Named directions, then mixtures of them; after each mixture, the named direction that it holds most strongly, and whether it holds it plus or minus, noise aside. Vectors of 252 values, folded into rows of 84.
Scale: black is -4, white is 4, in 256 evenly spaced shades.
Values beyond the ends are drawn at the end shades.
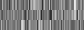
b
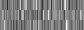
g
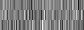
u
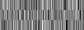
g, minus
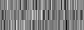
g, minus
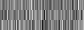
u, minus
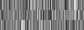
b, plus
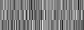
u, plus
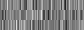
g, minus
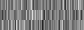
u, minus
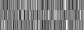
g, plus
